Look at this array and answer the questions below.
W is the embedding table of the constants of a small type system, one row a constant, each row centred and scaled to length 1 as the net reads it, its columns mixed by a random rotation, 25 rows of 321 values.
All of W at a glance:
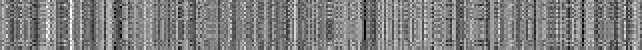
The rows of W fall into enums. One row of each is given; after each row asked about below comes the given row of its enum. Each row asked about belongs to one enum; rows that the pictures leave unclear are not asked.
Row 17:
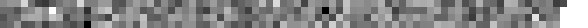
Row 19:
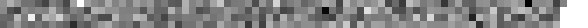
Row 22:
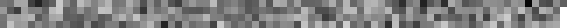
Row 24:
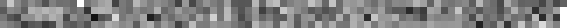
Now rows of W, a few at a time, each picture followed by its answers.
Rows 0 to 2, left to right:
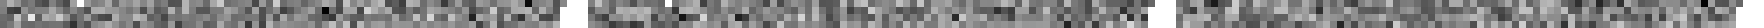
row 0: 19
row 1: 24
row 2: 22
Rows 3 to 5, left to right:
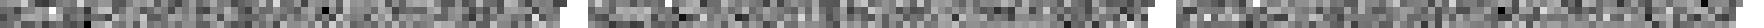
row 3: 17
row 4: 24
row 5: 19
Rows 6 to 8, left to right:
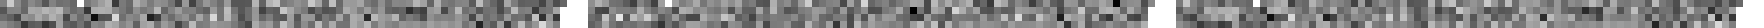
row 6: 24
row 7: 19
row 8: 24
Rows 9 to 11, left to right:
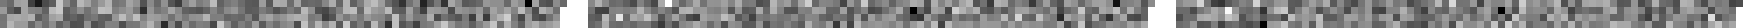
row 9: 22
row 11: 17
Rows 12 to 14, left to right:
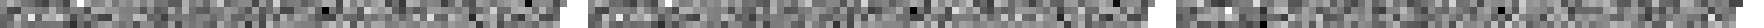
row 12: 19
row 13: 19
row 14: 17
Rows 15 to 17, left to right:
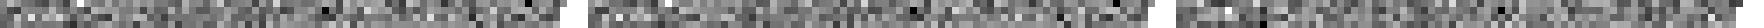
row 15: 19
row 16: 19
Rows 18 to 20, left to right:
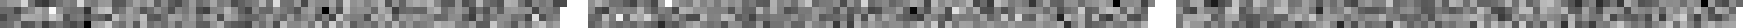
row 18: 17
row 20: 22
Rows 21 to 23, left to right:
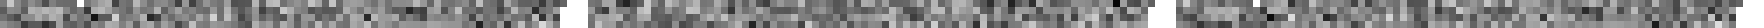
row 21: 24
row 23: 24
